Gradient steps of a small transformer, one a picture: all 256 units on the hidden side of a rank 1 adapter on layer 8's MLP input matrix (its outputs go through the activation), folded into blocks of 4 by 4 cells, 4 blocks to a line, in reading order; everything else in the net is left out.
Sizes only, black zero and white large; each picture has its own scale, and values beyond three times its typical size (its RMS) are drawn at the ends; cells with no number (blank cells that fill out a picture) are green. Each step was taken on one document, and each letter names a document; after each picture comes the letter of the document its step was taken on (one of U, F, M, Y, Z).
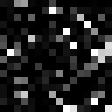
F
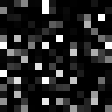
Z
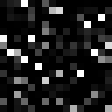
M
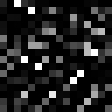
M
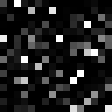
M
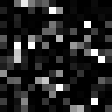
Z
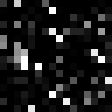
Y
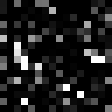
Y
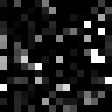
Y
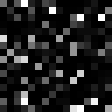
M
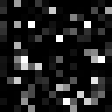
Y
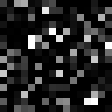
Z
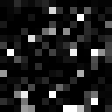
F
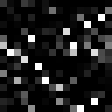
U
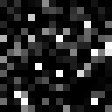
F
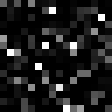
U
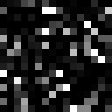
Z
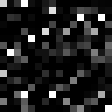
U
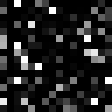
Y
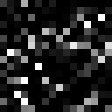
U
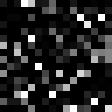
U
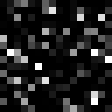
F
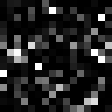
Z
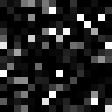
Z
